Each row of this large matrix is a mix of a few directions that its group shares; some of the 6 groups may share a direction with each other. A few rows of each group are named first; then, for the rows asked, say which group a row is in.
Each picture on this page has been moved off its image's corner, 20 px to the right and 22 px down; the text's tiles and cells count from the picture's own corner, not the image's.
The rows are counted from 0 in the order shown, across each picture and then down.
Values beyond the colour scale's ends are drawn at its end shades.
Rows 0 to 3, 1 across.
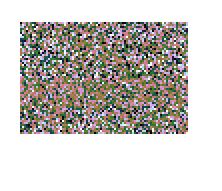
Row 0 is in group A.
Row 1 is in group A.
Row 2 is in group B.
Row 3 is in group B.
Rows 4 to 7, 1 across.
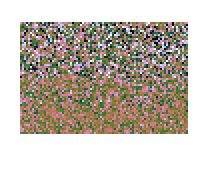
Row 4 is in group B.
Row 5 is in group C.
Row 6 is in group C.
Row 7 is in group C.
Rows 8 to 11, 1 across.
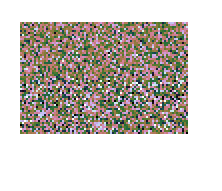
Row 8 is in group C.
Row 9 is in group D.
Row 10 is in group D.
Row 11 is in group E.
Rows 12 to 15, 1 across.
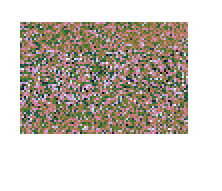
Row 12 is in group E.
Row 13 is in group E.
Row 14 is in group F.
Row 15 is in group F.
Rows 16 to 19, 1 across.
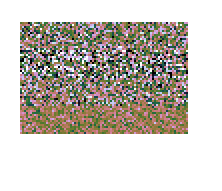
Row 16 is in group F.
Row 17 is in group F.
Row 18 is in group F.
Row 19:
D
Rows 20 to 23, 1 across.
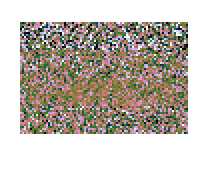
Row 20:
A
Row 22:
A
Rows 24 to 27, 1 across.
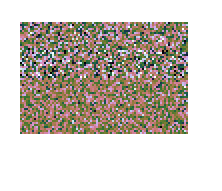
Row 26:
F
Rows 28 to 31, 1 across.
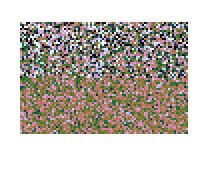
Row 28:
E
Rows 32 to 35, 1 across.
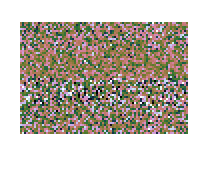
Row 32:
F
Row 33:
F
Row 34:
C
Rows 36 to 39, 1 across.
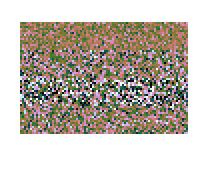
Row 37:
C
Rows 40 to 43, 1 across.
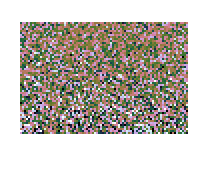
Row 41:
F
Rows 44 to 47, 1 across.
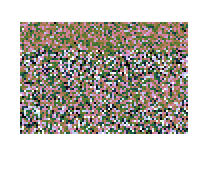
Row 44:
F
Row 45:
A
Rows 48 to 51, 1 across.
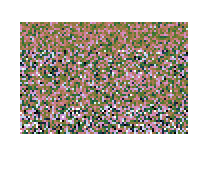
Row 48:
C
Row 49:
A
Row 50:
E
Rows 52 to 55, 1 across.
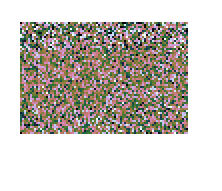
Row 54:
B
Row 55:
C
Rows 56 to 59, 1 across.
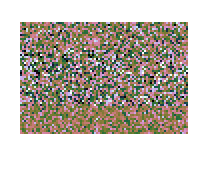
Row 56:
D
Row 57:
E
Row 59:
A
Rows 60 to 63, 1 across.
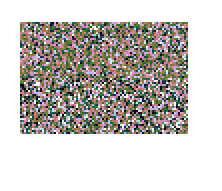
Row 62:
D
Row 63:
D
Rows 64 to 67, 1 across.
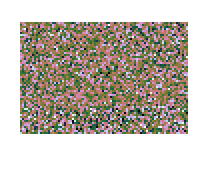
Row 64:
D
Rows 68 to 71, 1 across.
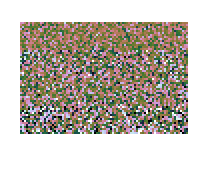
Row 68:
A
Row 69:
C
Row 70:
F
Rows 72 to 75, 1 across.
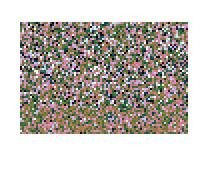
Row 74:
E
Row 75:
A
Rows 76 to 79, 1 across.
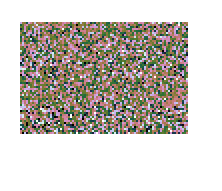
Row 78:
E
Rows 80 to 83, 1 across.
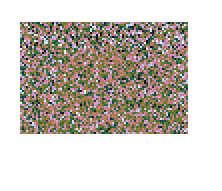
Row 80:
C
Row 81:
A
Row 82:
A
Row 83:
C
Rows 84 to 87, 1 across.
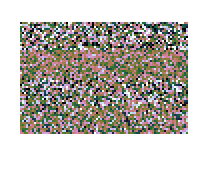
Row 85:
E
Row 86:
A
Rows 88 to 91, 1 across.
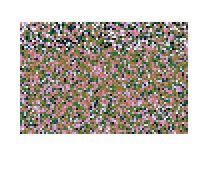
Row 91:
C
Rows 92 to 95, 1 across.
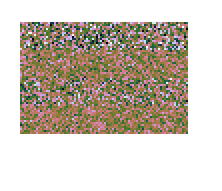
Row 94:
D
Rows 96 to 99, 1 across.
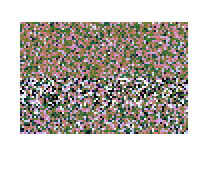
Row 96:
C
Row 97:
D
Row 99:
C
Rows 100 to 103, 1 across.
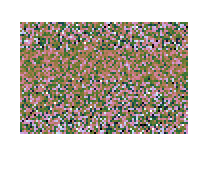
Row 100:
D
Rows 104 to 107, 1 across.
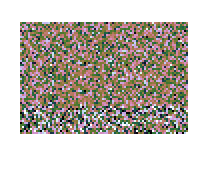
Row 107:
B
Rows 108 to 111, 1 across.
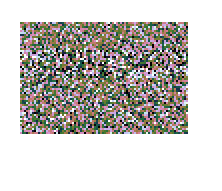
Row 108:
D
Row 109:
F
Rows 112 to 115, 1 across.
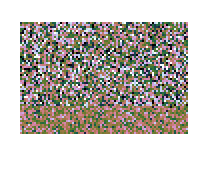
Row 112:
F
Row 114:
D
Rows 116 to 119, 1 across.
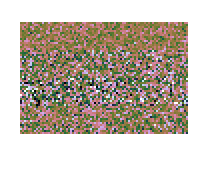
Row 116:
F
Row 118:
E
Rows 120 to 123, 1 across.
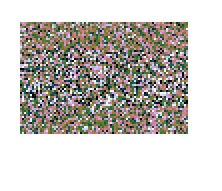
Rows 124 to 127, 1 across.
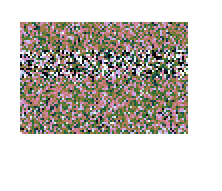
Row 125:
F
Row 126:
F
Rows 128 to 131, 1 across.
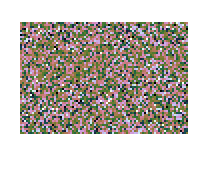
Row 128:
D
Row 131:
A
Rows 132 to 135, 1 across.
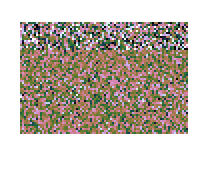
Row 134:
E
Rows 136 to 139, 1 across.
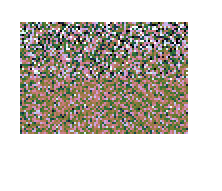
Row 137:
E
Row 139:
D
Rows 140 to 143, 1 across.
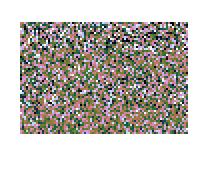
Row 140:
B
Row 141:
D
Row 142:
A
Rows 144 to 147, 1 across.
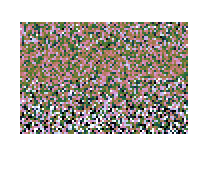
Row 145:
A
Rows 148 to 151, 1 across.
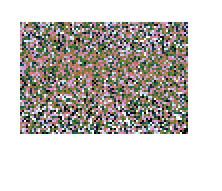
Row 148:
B
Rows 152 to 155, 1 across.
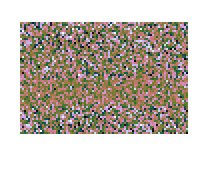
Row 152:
C
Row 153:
F
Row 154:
F
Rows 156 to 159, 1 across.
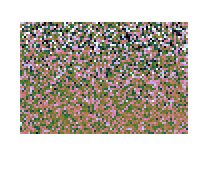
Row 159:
E
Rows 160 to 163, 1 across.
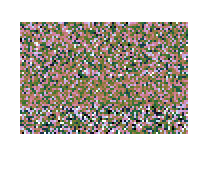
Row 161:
F
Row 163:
F
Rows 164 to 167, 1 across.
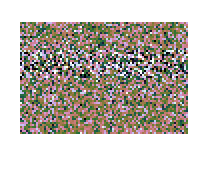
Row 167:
A
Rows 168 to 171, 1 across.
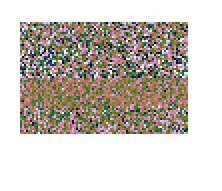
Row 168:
F
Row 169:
A
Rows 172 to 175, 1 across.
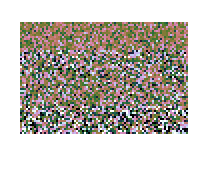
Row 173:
C
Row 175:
B
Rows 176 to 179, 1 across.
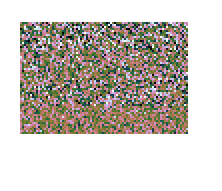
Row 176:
B
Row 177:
C
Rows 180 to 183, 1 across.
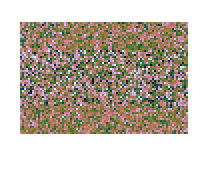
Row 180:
A
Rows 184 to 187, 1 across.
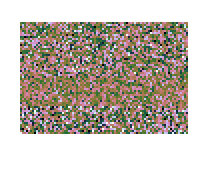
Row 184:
E
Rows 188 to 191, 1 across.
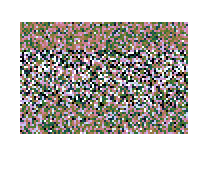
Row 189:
C
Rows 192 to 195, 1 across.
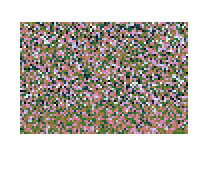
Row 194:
D
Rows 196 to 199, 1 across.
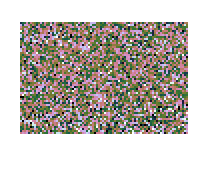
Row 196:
C
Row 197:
B
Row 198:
E
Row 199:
B
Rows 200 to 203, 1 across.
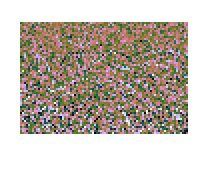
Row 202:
D
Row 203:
A
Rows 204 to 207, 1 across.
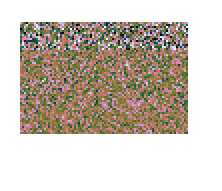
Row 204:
B
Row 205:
A
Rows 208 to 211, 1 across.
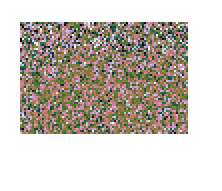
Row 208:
E
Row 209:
A
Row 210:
B
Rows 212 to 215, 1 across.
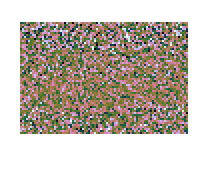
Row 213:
B
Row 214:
B
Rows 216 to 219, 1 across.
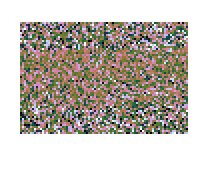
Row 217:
C
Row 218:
B
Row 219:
C
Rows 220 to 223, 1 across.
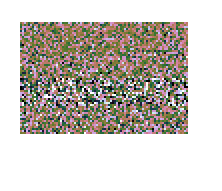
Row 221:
B
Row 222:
F
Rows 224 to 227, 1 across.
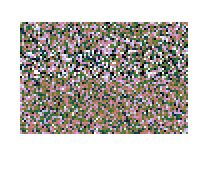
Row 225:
E
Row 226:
D
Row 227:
A
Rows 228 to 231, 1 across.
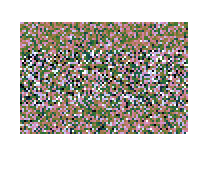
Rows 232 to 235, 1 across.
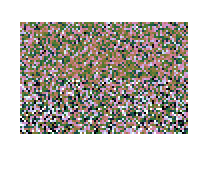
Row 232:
D
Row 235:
A
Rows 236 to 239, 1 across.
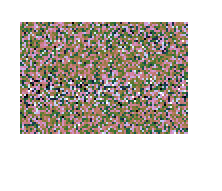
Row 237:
A
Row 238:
F
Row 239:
B
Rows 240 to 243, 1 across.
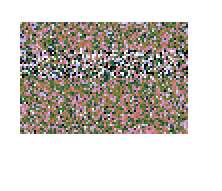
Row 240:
A
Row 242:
C
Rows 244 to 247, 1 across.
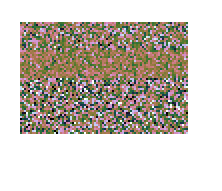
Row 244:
B
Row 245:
F
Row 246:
F
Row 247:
D
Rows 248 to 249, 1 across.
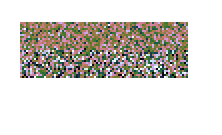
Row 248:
D
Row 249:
B
